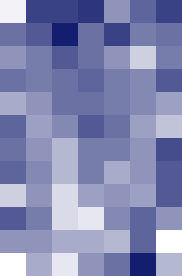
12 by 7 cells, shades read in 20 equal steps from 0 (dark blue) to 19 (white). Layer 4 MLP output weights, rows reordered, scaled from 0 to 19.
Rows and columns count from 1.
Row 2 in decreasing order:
8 7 7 7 5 3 0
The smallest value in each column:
5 3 0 2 3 0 3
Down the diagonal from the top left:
18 5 5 6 8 11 4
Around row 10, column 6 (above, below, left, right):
11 6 9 10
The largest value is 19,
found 2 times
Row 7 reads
7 10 13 8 8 10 4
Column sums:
122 104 118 100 105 101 104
